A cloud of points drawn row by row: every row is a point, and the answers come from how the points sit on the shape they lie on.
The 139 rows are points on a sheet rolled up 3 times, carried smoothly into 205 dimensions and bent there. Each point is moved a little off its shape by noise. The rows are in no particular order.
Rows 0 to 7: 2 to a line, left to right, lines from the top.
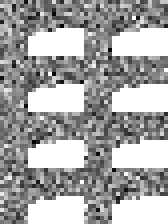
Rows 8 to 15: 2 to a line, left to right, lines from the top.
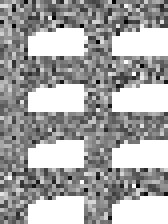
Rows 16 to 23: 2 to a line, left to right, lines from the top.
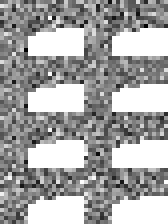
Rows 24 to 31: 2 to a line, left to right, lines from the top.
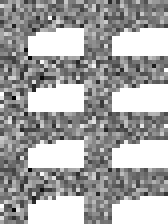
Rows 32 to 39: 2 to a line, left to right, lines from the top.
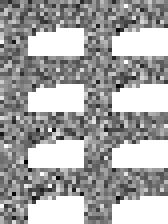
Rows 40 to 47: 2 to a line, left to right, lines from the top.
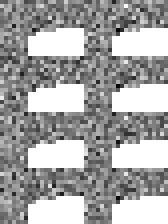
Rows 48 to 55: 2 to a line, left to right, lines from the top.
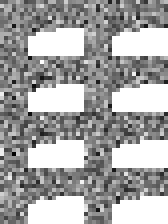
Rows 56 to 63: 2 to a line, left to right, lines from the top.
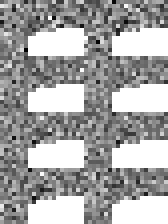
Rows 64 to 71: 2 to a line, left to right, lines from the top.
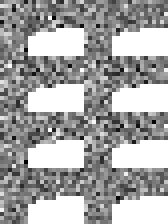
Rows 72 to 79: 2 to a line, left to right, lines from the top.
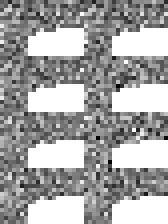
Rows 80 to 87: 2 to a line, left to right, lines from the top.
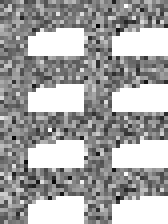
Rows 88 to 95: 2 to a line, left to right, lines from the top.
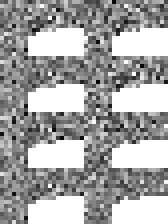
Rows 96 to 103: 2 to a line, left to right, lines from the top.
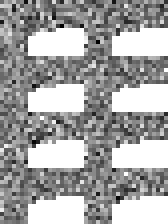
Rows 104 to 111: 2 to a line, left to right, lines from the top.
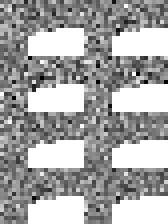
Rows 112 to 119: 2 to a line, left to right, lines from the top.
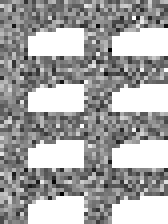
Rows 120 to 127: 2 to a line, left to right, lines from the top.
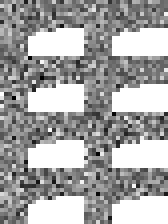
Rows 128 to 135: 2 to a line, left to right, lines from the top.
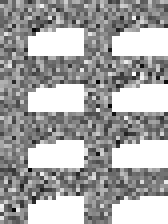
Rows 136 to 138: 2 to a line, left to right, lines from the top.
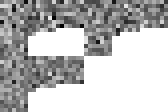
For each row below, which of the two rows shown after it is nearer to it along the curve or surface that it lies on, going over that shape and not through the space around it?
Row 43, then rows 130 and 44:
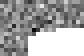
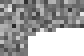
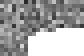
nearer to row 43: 44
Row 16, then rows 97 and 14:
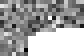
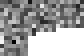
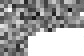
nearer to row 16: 14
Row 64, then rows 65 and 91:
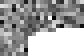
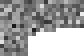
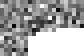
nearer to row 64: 91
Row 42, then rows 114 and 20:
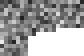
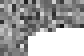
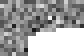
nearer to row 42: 20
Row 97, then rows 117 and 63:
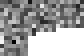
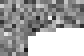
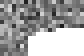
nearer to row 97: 117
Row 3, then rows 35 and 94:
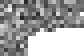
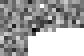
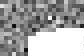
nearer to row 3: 94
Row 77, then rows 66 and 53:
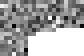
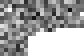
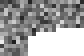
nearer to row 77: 66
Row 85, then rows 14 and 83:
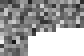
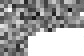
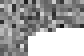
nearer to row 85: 14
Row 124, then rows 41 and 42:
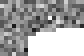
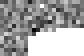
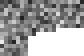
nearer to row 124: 41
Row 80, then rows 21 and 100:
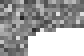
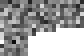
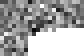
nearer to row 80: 21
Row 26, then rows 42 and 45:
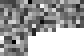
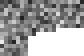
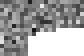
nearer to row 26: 42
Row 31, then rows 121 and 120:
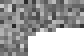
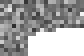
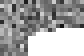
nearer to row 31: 121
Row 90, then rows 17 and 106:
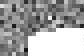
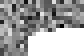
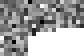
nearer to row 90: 17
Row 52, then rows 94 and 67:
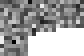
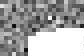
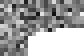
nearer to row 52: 94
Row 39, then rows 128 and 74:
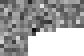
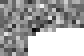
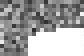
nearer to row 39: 74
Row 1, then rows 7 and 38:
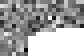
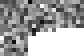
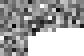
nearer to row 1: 38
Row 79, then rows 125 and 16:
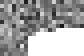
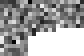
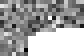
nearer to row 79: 16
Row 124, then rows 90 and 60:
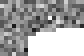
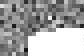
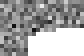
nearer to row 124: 90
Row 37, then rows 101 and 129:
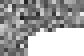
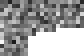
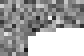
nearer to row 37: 129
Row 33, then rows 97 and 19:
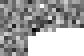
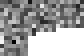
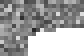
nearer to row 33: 97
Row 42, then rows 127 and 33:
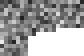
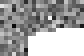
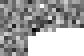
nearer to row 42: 33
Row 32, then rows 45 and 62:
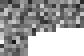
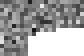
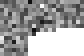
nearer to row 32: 62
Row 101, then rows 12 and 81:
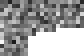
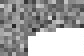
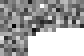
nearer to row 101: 81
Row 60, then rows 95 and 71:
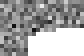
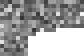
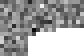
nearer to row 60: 71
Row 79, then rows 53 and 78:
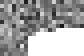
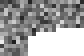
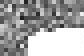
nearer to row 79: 78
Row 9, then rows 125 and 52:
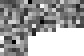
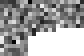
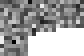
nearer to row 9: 125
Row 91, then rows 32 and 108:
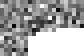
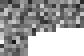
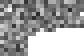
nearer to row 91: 32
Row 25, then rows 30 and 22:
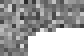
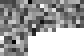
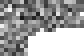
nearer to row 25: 22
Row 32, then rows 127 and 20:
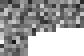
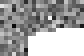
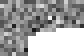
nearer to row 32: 20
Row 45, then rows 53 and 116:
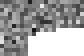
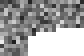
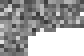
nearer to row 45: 116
